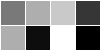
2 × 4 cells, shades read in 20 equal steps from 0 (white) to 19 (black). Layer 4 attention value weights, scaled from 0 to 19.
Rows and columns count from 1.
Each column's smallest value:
6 6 0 15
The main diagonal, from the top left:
10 18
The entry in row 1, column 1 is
10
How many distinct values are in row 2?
4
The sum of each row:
35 43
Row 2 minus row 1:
-4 12 -4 4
